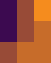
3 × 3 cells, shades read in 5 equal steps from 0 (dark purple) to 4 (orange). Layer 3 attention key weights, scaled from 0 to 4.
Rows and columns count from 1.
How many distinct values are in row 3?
2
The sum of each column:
2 7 10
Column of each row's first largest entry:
3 3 2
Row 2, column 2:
2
